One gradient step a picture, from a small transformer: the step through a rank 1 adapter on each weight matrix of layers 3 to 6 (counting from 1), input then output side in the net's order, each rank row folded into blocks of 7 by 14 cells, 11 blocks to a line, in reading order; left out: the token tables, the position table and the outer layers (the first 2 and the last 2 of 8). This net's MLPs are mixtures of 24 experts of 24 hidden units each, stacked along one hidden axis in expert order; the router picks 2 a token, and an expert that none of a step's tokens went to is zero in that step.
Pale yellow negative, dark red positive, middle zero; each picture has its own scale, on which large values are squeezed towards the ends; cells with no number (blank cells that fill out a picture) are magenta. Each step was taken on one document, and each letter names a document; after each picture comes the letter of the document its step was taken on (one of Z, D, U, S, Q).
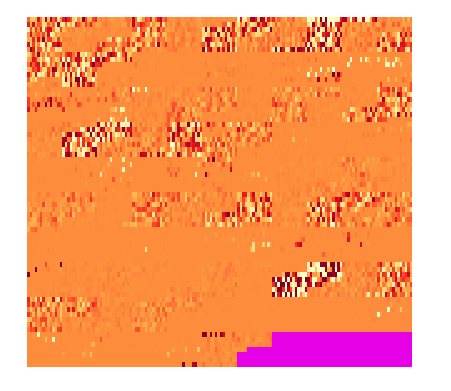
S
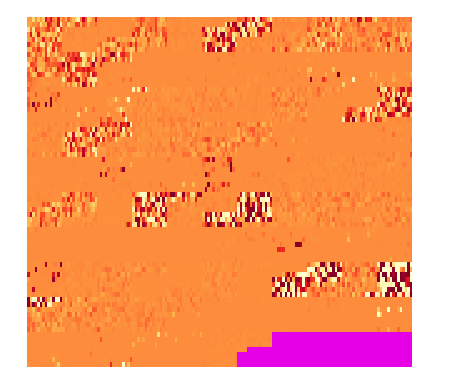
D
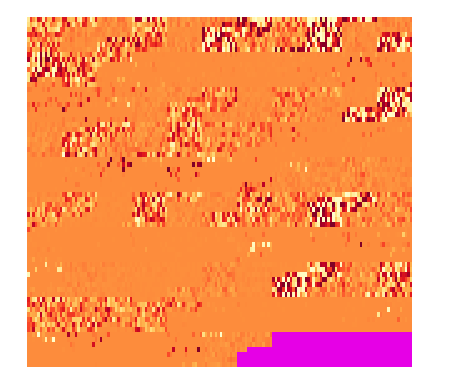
S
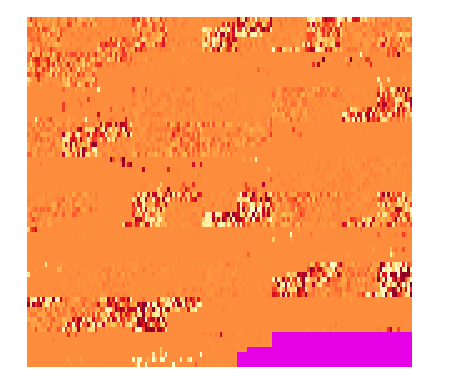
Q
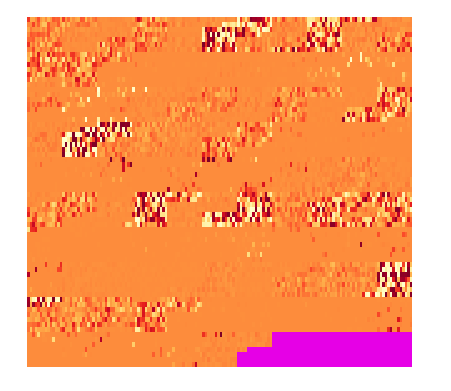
S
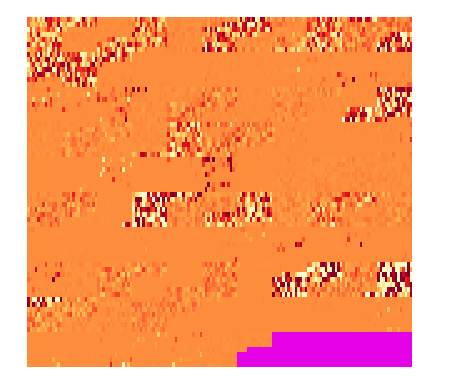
D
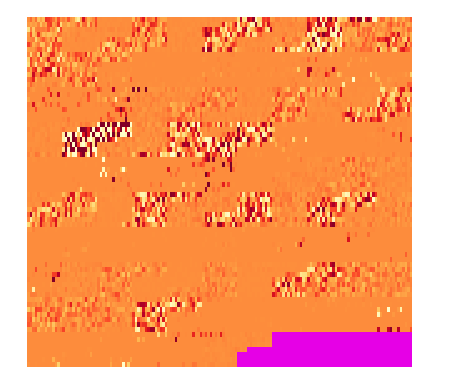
D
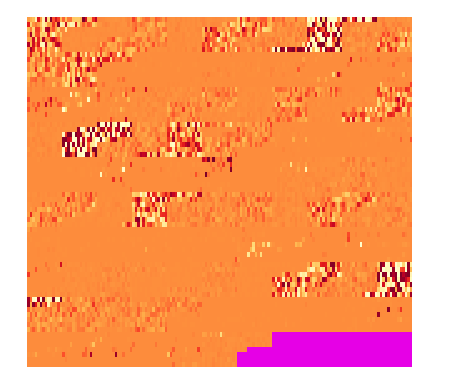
S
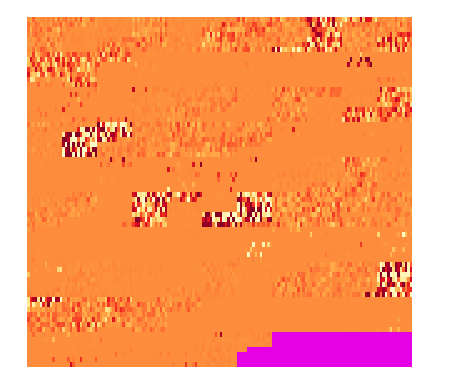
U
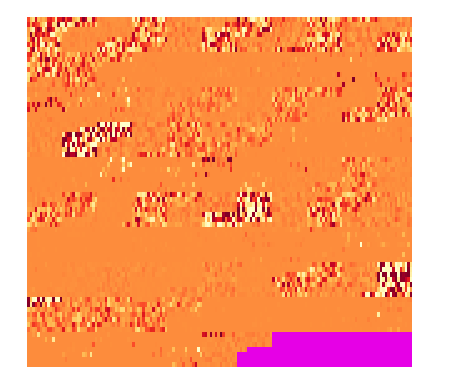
S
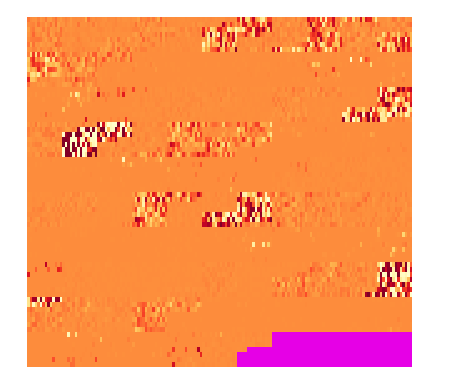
U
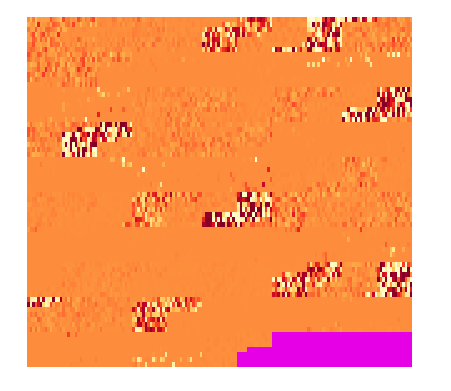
Q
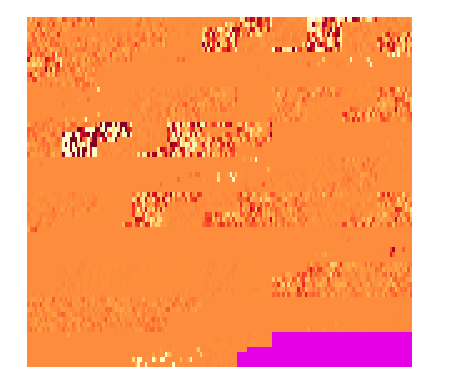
Q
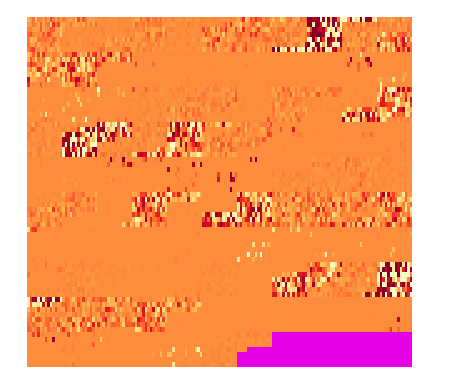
U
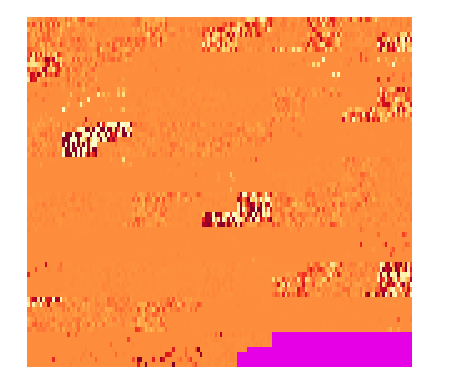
U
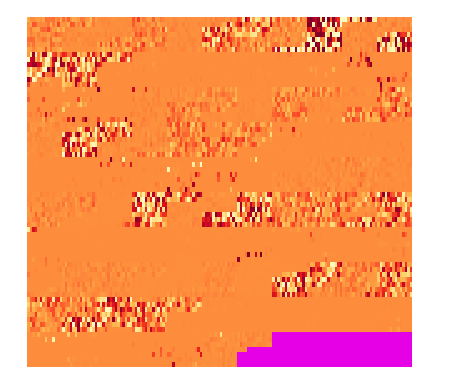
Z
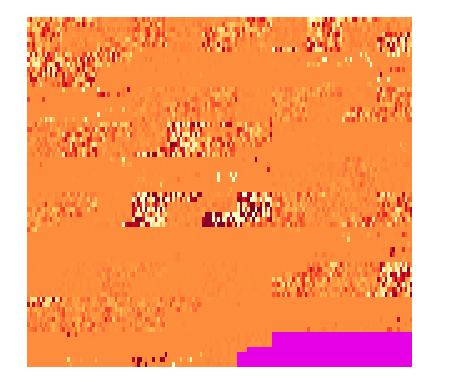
Q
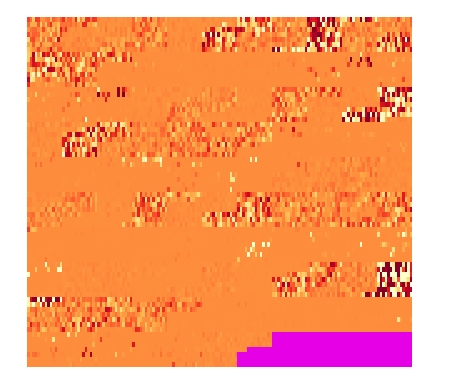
U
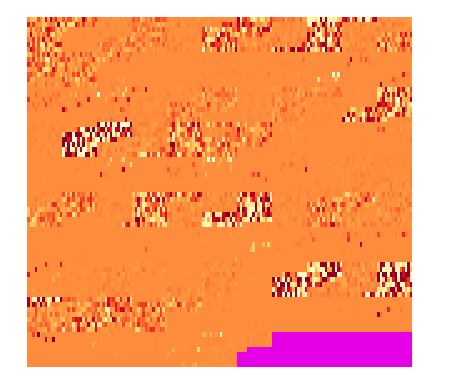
S
